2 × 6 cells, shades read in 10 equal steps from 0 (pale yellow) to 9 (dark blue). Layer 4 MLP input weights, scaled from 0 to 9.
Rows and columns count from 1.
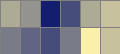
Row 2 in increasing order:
0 2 5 5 6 7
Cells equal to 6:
1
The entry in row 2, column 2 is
6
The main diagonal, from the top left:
3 6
